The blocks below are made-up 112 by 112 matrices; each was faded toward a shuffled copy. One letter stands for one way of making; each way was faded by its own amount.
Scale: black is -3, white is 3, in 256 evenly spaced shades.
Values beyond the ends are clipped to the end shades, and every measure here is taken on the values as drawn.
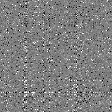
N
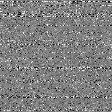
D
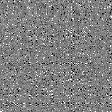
N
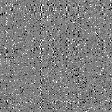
N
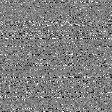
D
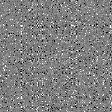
N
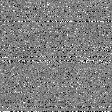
D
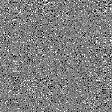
N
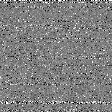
D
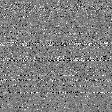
D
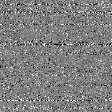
D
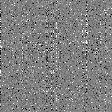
N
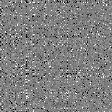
N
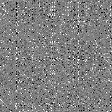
N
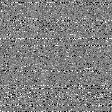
D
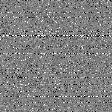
D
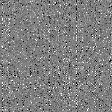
N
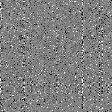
N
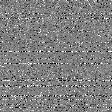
D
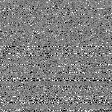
D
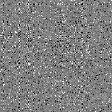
N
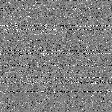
D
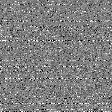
D
